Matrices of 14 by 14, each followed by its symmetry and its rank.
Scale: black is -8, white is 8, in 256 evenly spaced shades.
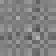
symmetric, rank two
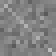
symmetric, full rank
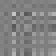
symmetric, rank one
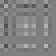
symmetric, rank one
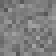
neither, full rank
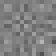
symmetric, rank two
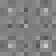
symmetric, rank two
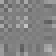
symmetric, rank three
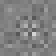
symmetric, rank two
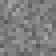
neither, full rank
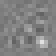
symmetric, rank three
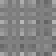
symmetric, rank one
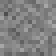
neither, full rank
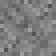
symmetric, full rank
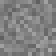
symmetric, full rank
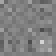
symmetric, rank three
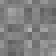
symmetric, rank two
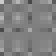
symmetric, rank one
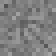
symmetric, full rank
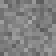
neither, full rank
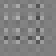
symmetric, rank one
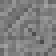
symmetric, full rank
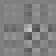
symmetric, rank one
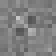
symmetric, rank three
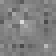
symmetric, rank three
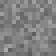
neither, full rank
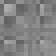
symmetric, rank two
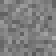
neither, full rank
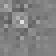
symmetric, rank three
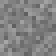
symmetric, full rank
